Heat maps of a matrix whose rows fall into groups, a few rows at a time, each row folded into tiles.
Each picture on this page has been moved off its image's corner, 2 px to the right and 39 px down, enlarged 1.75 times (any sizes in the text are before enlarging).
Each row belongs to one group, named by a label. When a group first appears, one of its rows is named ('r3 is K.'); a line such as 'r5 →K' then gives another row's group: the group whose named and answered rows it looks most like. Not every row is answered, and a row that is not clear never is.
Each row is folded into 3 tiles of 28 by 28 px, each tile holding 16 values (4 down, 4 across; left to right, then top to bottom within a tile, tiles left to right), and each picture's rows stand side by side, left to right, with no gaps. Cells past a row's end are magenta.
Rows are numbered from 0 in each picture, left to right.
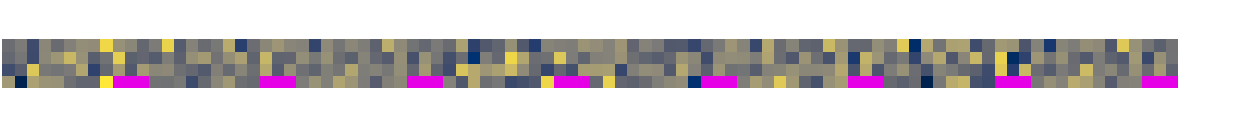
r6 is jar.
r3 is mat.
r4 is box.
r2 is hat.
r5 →hat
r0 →mat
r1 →jar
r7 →hat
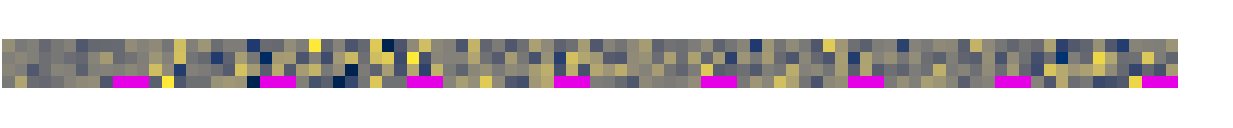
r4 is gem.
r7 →mat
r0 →box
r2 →jar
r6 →hat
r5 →hat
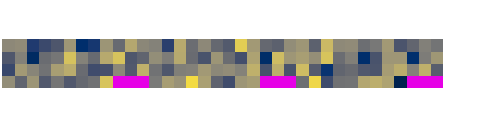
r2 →box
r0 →mat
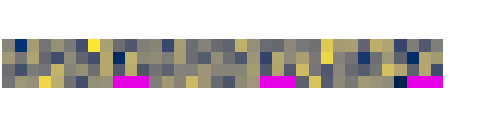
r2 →box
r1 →hat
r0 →hat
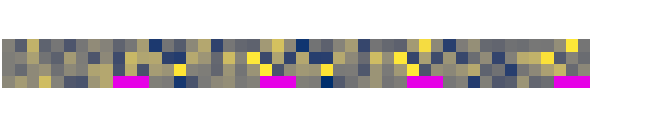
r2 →gem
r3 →gem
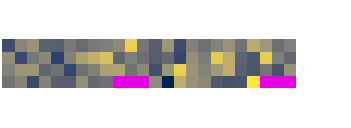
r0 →gem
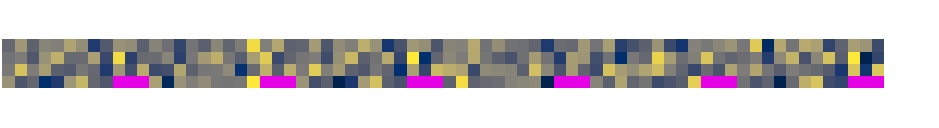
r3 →box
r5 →jar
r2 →jar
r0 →jar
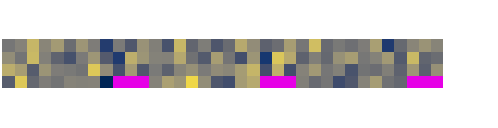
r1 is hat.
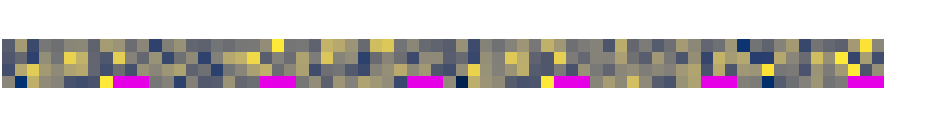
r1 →gem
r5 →gem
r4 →hat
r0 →mat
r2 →box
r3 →mat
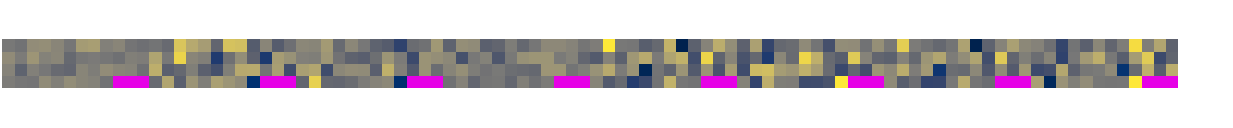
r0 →box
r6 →jar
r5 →mat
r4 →jar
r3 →gem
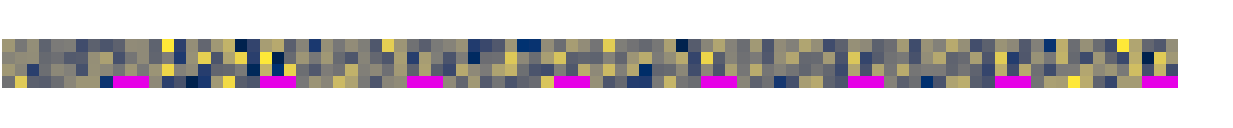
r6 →jar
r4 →jar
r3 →mat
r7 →hat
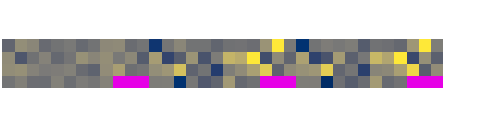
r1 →gem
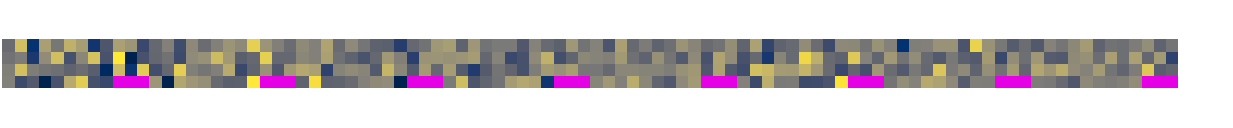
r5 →mat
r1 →mat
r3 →box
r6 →hat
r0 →jar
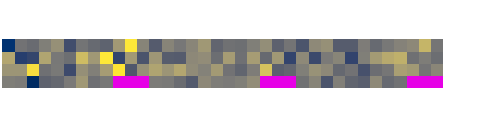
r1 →gem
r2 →gem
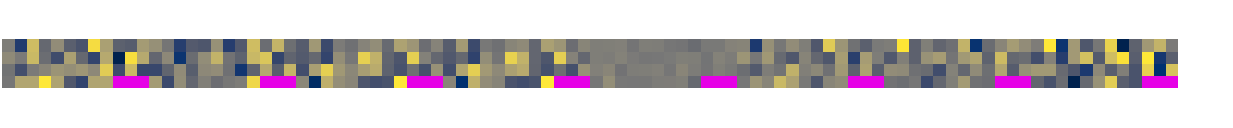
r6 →jar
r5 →hat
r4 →box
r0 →hat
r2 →mat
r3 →mat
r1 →mat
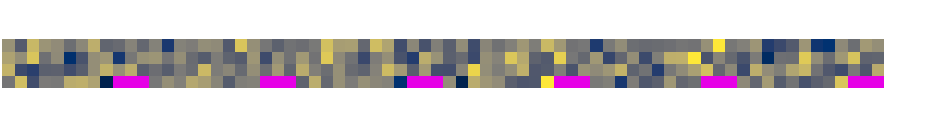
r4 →gem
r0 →box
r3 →mat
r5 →mat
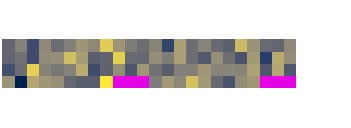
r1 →hat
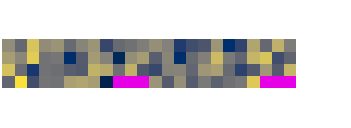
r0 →box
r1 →mat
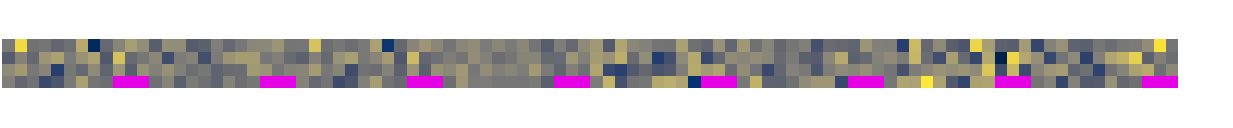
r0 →jar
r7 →gem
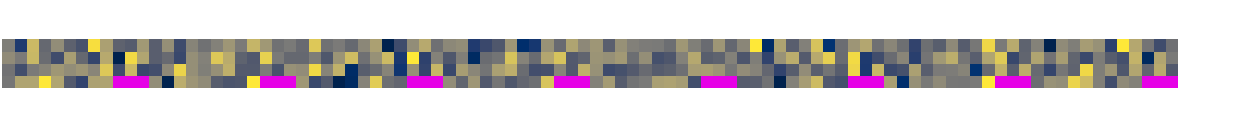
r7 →hat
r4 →box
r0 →hat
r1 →mat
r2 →jar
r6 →mat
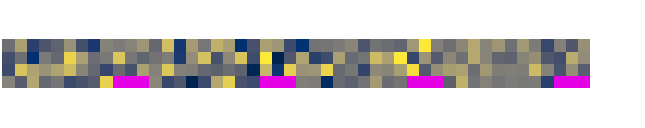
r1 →jar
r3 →box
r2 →gem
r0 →mat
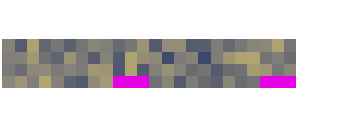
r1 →gem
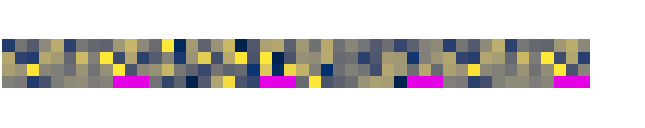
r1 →jar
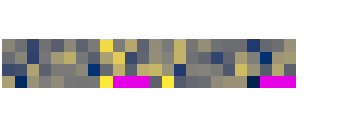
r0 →mat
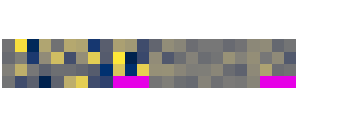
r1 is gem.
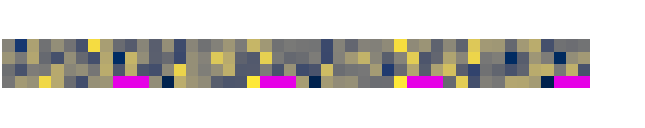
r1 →mat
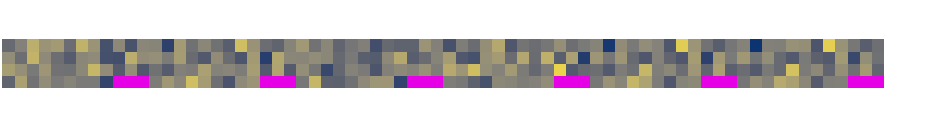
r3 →gem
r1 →hat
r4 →hat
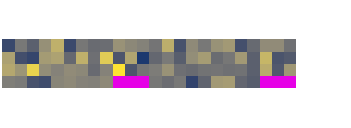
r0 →gem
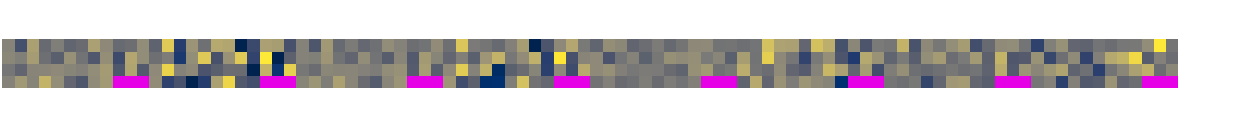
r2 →hat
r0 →hat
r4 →gem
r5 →box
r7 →gem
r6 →jar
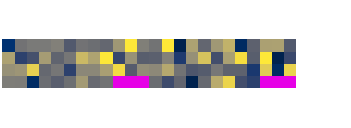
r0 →gem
